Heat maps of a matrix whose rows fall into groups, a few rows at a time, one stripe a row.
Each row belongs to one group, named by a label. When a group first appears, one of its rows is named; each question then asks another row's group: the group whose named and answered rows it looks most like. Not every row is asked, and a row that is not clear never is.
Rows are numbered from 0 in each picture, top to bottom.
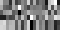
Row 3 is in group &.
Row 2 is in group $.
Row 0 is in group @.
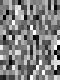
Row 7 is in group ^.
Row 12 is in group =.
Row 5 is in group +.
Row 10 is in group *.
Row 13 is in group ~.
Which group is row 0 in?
$
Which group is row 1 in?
*
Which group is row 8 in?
=
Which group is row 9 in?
@
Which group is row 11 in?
@
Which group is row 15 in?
&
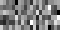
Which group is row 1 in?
^
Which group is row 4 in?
&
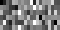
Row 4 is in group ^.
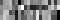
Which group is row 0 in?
$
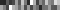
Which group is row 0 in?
&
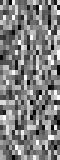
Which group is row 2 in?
=
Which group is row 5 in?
$
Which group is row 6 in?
^
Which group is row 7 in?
&
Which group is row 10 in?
=
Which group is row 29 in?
*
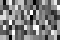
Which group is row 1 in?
=
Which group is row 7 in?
@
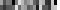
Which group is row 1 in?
=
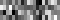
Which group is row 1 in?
+
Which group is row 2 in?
^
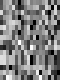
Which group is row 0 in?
$
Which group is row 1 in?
~
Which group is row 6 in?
$
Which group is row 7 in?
+
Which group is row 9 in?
&
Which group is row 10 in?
@
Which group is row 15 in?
*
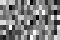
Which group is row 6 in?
^
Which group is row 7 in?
&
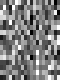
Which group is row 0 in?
*
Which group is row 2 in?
@
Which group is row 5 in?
=
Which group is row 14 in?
~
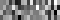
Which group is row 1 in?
~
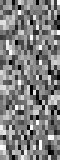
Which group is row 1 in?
$
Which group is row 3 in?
~
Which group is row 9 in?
*
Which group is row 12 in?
=
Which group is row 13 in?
$
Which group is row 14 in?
@
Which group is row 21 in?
*
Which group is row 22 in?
~
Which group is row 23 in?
+
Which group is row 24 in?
~
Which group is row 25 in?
+
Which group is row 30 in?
@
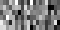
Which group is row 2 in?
$
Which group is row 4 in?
@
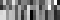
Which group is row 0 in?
~
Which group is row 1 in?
^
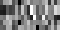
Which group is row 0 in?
$
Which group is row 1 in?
&
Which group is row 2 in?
&
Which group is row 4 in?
$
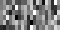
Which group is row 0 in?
~
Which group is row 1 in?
+
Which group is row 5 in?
&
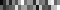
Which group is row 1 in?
=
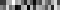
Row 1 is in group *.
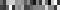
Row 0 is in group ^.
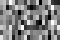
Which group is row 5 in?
+
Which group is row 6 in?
$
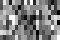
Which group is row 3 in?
+
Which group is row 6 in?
+
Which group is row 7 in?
=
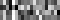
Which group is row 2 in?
~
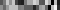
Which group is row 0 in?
~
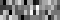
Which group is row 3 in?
+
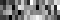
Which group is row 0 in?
&
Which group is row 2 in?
$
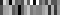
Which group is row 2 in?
$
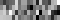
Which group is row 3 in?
+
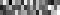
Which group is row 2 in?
=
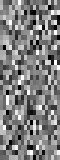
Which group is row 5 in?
*
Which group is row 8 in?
+
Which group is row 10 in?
~
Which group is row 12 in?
~
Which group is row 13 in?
=
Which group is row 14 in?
$
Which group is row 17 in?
$
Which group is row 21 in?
*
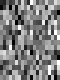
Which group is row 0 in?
&
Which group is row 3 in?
$
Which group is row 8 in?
^
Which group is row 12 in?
=
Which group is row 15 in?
*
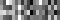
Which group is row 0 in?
*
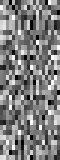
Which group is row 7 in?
+
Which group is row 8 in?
~
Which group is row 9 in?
=
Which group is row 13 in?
&
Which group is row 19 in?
+
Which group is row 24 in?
&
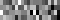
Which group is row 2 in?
@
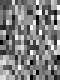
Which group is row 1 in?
=
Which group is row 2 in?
*
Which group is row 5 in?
&
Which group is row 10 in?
&
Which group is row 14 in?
+
